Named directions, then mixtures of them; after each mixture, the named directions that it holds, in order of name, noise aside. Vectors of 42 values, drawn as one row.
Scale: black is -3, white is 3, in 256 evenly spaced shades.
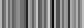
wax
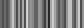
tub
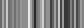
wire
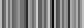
wax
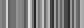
wax, wire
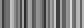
tub, wax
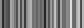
tub, wax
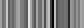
wax, wire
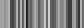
tub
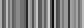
wax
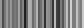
tub, wax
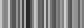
tub, wire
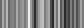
wire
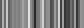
wire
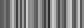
tub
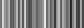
tub, wax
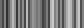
tub, wire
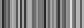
tub, wax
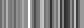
wire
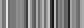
wax, wire
